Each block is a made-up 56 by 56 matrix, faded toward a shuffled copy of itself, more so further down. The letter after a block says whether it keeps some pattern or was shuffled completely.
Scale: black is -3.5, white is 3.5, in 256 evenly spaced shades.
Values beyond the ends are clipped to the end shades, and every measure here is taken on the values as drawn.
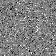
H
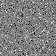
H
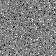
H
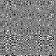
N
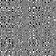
N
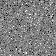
H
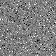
H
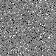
H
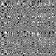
N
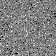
H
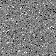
H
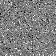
H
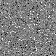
H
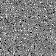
H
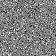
H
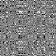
N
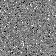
H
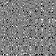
N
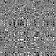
N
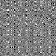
N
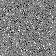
H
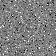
H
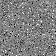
H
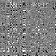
N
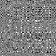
N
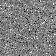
H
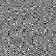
N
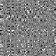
N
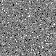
H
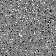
H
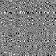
N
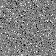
H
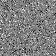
H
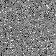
H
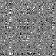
N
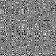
N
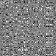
N
